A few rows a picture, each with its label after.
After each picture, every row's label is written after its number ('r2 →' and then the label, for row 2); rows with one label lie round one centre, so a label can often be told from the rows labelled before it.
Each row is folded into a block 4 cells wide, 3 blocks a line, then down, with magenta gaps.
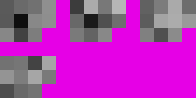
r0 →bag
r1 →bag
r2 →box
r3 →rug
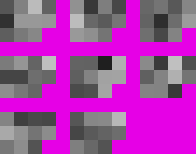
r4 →box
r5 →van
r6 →bag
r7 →bag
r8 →rug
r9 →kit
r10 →van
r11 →bag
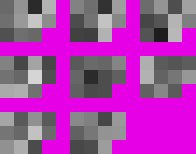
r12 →rug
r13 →rug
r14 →rug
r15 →kit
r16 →bag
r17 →van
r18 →kit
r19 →rug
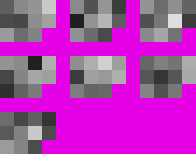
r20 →bag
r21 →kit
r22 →kit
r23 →rug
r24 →box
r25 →bag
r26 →kit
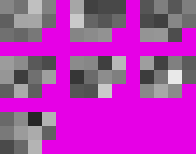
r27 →box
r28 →van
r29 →bag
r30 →van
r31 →rug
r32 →kit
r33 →rug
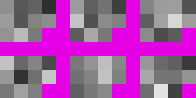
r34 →van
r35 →van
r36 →box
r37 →van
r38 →box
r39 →van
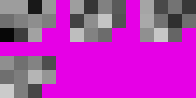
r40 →rug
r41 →kit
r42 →van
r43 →kit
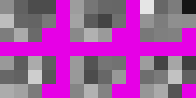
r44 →van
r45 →van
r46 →van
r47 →kit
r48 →van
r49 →kit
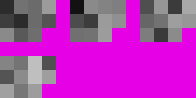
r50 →bag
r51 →bag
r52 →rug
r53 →box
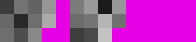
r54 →bag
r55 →rug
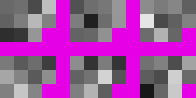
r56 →rug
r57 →bag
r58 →van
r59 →van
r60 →kit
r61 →rug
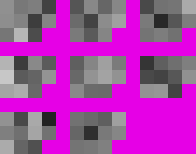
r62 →van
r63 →bag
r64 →bag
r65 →van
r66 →box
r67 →bag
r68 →kit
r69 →bag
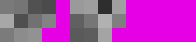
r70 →van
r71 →rug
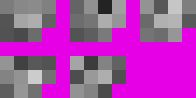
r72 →box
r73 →rug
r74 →box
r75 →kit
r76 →kit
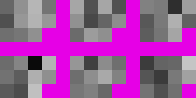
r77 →box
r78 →van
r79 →rug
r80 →rug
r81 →kit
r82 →bag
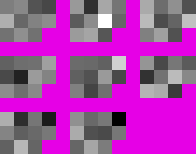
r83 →van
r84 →kit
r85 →van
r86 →bag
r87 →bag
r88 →kit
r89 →van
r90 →van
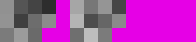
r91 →van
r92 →van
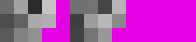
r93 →rug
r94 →rug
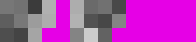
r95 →rug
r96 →van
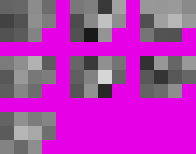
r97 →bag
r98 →rug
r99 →box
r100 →box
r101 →kit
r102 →bag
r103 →box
